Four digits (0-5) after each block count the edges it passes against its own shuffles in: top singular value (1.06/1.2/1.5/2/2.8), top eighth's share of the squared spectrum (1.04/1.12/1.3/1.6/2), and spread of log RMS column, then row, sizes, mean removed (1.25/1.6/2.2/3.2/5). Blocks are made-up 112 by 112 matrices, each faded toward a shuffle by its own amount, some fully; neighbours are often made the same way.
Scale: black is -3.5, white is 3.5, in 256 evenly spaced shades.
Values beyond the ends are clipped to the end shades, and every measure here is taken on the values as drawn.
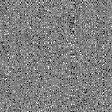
4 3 2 2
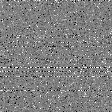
3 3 0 3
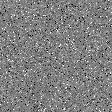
0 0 0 0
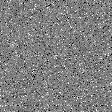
1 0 0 1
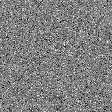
3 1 0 0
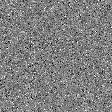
2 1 0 0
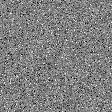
1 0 0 0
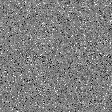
3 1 0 0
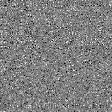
4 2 1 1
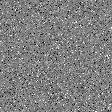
2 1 0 0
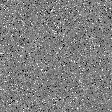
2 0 0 0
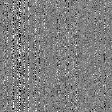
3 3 4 0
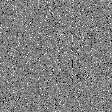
1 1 2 0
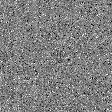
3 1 0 0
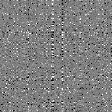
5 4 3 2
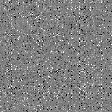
4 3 2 2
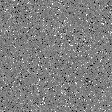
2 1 0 0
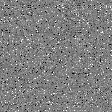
3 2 0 1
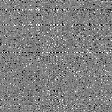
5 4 2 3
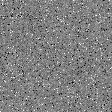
1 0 0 0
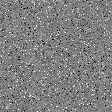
0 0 0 0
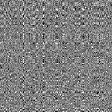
5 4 3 3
